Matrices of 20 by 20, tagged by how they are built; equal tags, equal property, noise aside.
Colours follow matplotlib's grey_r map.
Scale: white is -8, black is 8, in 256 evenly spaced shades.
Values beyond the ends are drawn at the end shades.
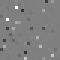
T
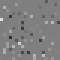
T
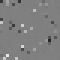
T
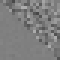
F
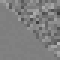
F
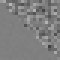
F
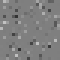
T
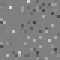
T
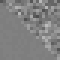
F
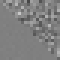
F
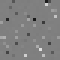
T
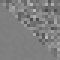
F
